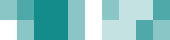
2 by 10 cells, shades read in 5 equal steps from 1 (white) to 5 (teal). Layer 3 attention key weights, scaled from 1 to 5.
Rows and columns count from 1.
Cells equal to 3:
6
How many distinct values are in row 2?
5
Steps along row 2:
up up same down down up same up down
